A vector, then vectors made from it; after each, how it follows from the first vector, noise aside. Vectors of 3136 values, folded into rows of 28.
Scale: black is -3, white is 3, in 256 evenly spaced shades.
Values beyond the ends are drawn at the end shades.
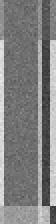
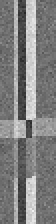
wrapped around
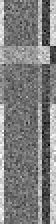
wrapped around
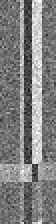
wrapped around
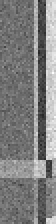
wrapped around
